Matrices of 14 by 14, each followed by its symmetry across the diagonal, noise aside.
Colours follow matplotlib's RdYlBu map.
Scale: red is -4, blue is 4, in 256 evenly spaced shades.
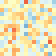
neither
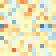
neither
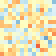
antisymmetric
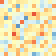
symmetric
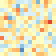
antisymmetric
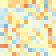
antisymmetric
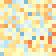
neither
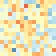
neither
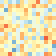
neither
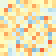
symmetric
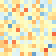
antisymmetric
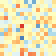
neither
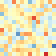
antisymmetric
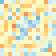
symmetric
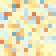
antisymmetric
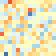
neither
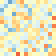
symmetric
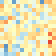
neither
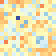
symmetric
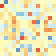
antisymmetric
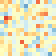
neither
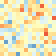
antisymmetric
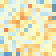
symmetric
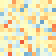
antisymmetric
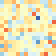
neither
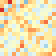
symmetric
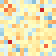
symmetric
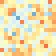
symmetric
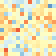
antisymmetric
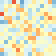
symmetric
